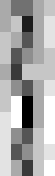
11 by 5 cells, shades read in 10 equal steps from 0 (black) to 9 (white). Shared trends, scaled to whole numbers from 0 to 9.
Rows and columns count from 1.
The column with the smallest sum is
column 3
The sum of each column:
78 59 33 70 89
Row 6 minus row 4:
0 2 -2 0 1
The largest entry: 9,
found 6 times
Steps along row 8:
up down up up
